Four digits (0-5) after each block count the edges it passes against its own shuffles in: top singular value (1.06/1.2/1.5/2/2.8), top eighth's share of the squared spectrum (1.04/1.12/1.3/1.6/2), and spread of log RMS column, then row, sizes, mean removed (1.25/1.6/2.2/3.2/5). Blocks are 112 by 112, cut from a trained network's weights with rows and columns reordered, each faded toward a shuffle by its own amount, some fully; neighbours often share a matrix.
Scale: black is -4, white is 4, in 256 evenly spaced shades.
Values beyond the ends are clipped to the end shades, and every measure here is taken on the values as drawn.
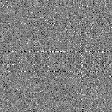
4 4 1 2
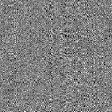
4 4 3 3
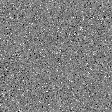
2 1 0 0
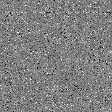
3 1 0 1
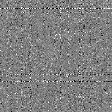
4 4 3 2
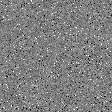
1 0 0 0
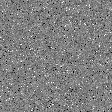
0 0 0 0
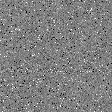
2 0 0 0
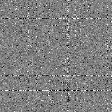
4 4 2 2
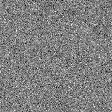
2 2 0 1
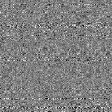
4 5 1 4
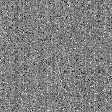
2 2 0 1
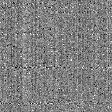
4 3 0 2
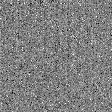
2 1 0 0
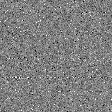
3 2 0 2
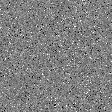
1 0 0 0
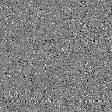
3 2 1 1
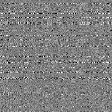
4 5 2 4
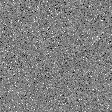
0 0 0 0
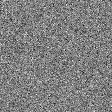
0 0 0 0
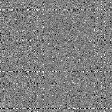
4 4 3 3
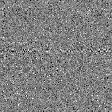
3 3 1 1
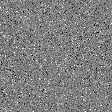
1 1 0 1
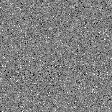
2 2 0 1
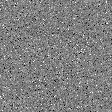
0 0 0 0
